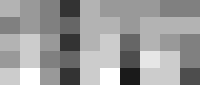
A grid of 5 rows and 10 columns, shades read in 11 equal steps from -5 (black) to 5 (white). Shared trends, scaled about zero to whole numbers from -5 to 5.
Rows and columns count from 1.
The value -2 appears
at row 4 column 7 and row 5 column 10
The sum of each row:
5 11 10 14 14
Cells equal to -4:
1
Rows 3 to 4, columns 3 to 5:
1 -3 2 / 0 -1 3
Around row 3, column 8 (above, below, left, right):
2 4 -1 1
